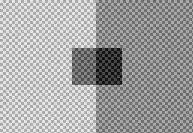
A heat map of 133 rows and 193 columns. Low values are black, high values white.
Seam: vertical, 50% of the way across, the left part higher. Ninth with the lowest average: centre. Odd patch: lower, in the centre.
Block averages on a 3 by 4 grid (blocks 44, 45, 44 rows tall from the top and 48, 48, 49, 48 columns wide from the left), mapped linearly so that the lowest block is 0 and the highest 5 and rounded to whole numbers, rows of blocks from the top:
5 5 2 2 / 5 3 0 2 / 5 5 2 2
